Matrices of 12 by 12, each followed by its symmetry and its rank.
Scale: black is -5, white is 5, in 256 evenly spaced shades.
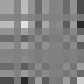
symmetric, rank one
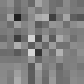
neither, rank two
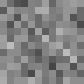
neither, full rank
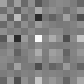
symmetric, rank two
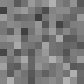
neither, full rank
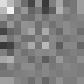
symmetric, rank two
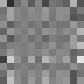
neither, rank two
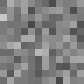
neither, full rank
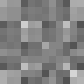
symmetric, rank two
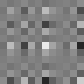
symmetric, rank one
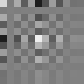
symmetric, rank one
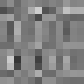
neither, rank two
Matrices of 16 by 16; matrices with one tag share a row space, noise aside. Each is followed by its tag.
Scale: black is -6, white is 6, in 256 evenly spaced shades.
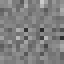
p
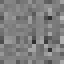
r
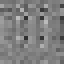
p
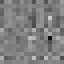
r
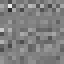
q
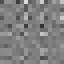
p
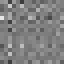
q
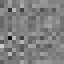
q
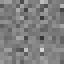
p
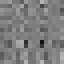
p
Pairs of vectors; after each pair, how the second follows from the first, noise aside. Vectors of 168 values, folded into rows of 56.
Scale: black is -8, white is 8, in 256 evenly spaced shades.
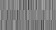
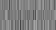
wrapped around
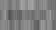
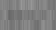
shrunk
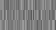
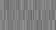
shrunk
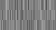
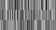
scaled up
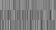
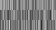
scaled up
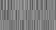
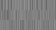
shrunk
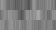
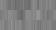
shrunk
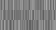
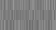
shrunk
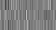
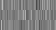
wrapped around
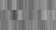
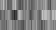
scaled up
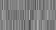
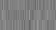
shrunk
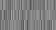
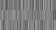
wrapped around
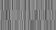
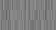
shrunk
